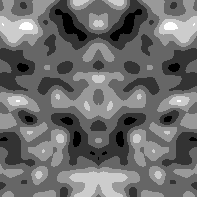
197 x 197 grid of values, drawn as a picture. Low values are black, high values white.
The top middle is the ninth with the lowest average. There is no overall slope. It is mirror symmetric from left to right.
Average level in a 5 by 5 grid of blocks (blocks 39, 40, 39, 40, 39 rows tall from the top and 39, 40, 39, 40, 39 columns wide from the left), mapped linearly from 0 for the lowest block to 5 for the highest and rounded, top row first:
50205
11211
22422
12021
23532
